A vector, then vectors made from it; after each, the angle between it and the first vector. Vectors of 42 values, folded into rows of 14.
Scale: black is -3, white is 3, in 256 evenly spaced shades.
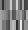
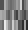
orthogonal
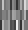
nearly opposite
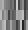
partly aligned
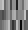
nearly opposite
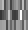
orthogonal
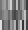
partly aligned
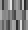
nearly parallel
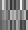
partly opposed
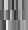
orthogonal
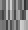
partly aligned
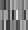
partly aligned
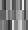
partly aligned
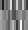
nearly parallel
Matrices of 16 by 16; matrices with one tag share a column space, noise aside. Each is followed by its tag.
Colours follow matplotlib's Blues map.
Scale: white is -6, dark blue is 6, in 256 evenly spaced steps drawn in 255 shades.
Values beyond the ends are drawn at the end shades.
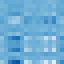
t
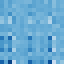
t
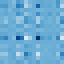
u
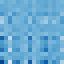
t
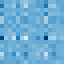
u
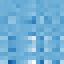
t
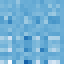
t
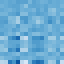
t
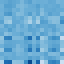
t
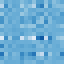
u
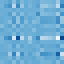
u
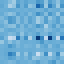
u
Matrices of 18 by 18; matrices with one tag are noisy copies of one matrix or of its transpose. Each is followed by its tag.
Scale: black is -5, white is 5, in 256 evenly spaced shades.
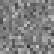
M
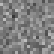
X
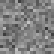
M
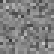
X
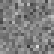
M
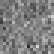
M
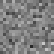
X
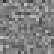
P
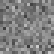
M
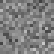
X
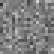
P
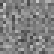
P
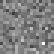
X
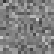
P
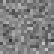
X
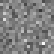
X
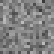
X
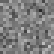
X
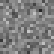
X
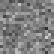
M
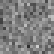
M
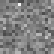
M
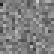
P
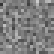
P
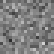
X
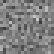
P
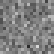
M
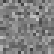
P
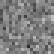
M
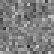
M
